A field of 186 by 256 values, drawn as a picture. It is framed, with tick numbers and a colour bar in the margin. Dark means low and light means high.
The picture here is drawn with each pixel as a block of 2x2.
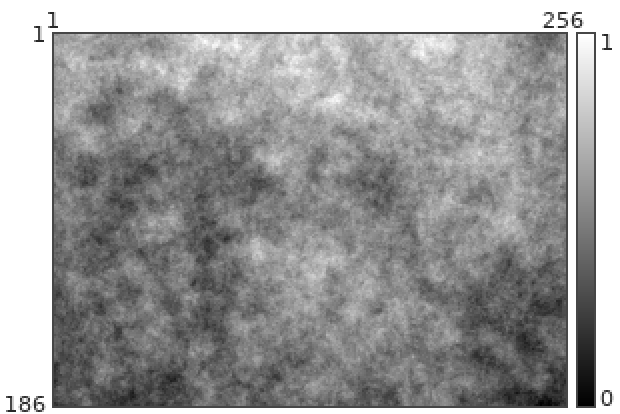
There is an overall slope up to the top. No lone cell stands out from its neighbours. There are no regular stripes. No row or column stands out.
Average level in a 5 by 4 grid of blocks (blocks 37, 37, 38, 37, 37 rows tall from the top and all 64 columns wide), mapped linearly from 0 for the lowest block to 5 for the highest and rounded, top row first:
4554 | 2234 | 1223 | 1231 | 0120
